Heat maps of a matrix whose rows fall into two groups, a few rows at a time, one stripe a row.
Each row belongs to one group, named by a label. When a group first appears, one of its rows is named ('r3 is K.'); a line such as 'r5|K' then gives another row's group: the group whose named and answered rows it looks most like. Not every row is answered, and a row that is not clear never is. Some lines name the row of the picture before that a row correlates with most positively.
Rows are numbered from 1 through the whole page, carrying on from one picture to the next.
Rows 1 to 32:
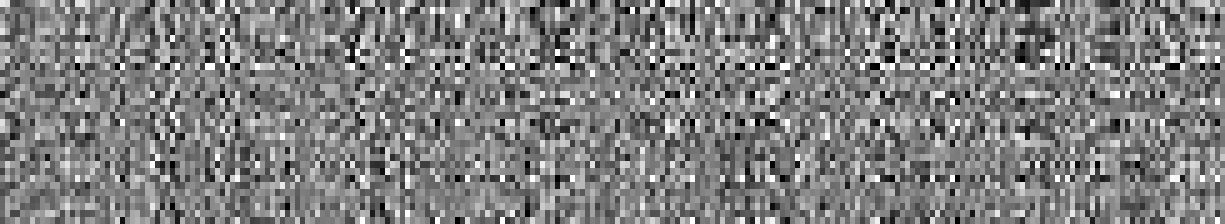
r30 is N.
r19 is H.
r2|N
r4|H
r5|H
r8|N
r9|H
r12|H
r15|H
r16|N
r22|N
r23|N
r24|N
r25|N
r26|H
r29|N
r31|N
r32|H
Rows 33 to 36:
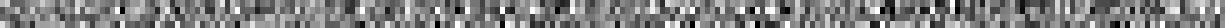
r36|H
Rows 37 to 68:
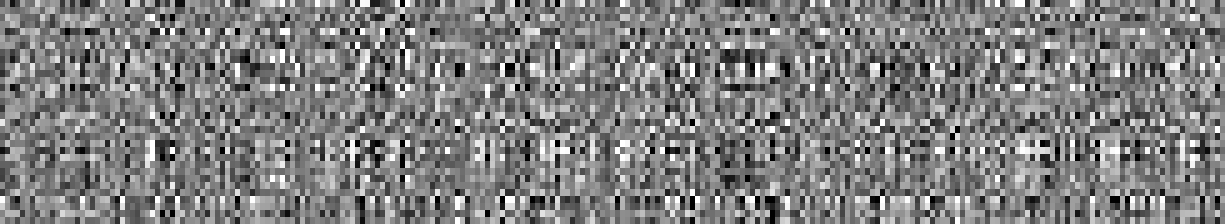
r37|N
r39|N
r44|N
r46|H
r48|N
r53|N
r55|H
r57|N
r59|N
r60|N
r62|N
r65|H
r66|H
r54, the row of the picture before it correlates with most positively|36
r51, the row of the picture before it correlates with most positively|34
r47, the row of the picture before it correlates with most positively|34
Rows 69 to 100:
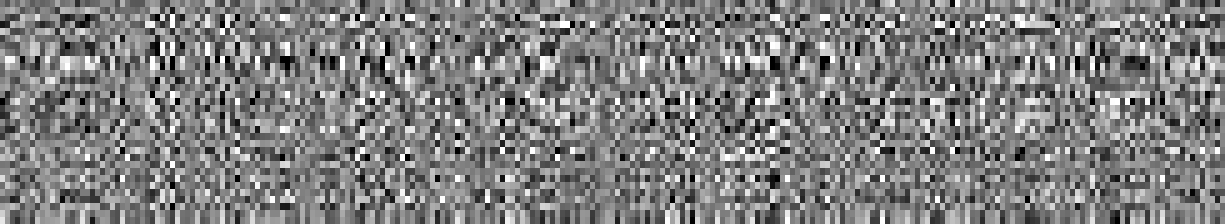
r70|N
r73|H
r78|N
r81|H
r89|H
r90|H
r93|N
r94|H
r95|N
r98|N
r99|H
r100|H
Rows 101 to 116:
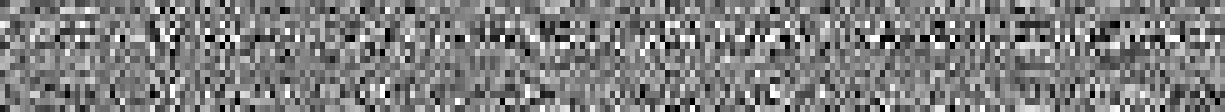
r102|N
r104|H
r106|H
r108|N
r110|H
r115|H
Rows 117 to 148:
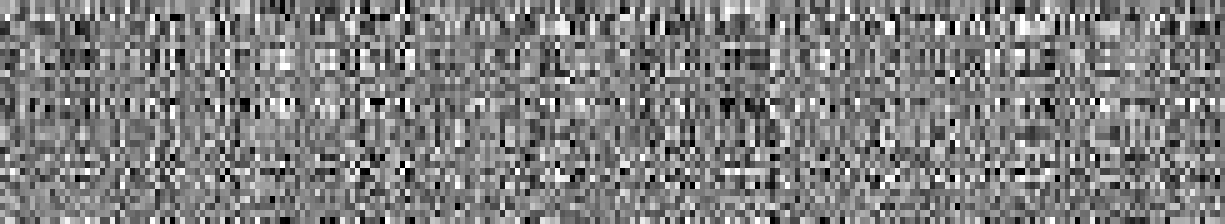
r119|N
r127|H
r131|N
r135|H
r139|N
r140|N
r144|N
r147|H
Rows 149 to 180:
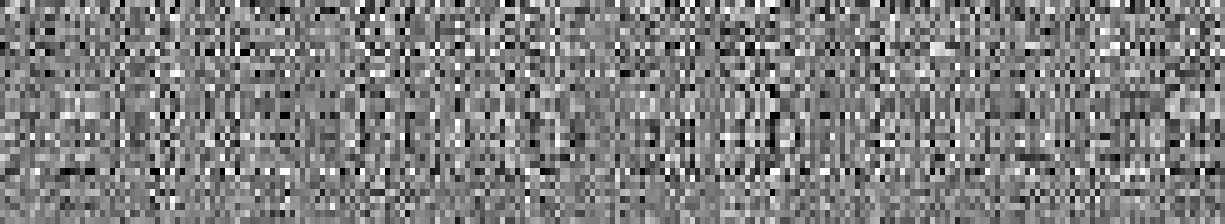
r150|N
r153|N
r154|H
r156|N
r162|N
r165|N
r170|N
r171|H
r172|H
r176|N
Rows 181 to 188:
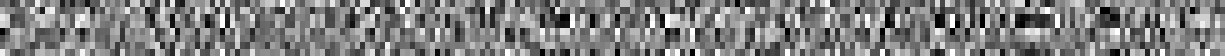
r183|H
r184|H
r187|N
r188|H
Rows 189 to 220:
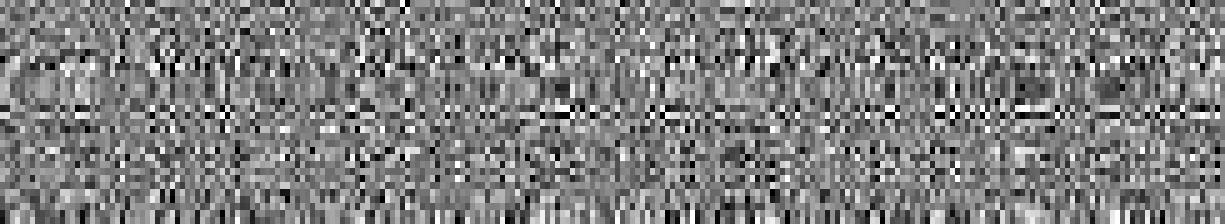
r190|N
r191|H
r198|N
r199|N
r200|H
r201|H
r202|H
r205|H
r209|H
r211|N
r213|H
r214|H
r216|N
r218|N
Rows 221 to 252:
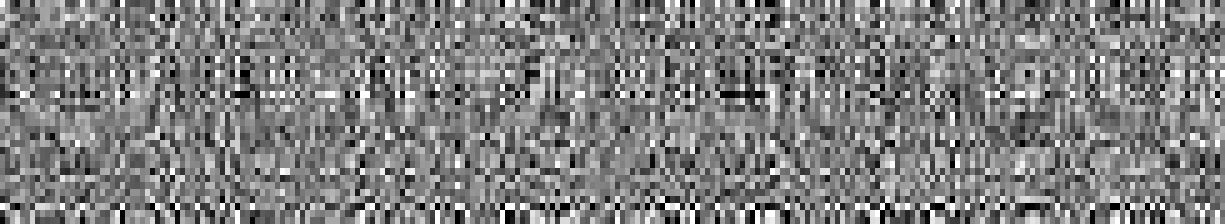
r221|H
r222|H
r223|N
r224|H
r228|H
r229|N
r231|N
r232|N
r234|N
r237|H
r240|N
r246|N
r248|N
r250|H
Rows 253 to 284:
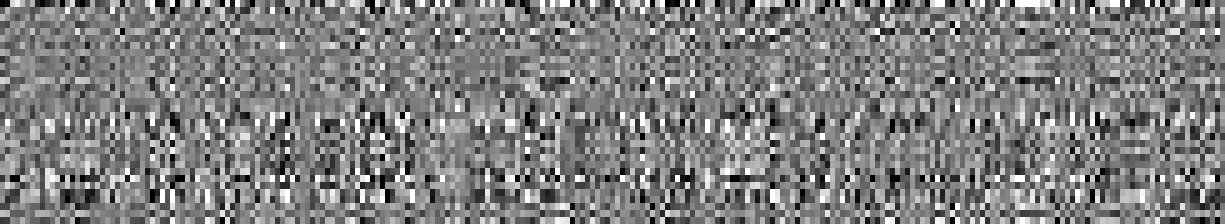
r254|N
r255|H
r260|H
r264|H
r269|N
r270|N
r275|N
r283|H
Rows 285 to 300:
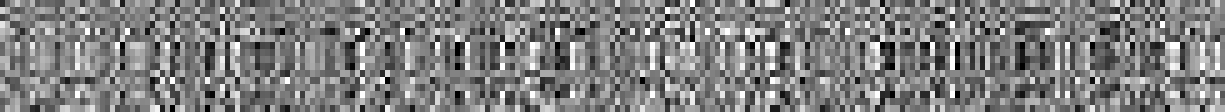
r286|H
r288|H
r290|H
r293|H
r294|H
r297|H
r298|H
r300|N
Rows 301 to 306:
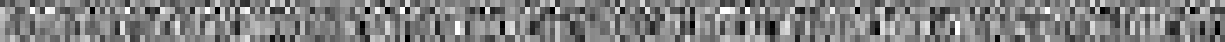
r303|H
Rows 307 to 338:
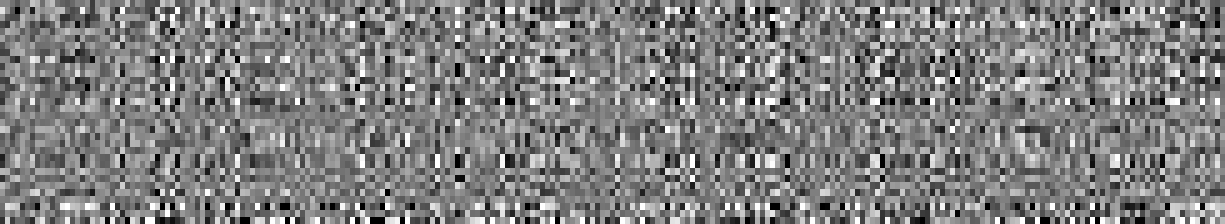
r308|H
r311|N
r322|N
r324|H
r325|H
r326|N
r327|N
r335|N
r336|N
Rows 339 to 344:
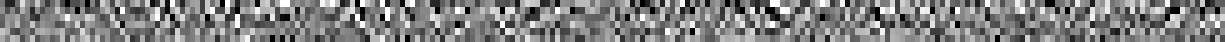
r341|N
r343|H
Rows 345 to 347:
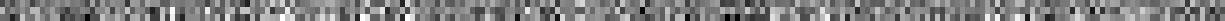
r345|N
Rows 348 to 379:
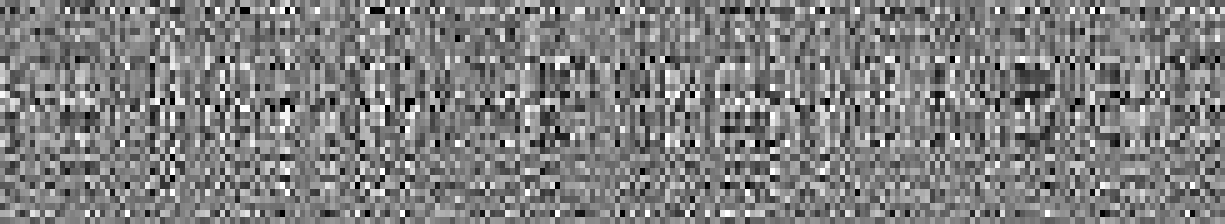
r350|H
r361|H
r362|N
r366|N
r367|H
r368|H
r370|N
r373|N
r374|N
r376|H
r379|N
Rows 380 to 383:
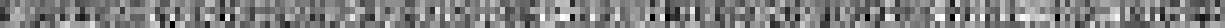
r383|N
